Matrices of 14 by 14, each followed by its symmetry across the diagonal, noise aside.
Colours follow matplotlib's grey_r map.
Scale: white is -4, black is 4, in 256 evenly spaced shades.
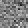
neither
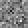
symmetric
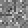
symmetric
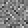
antisymmetric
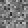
neither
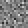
antisymmetric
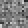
antisymmetric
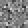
antisymmetric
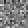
antisymmetric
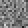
neither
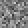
antisymmetric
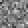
neither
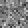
antisymmetric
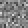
neither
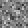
antisymmetric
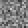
antisymmetric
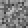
symmetric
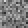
neither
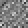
symmetric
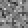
symmetric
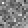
symmetric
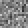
neither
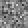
antisymmetric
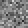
neither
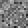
symmetric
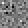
symmetric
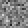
neither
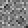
symmetric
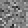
neither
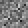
symmetric
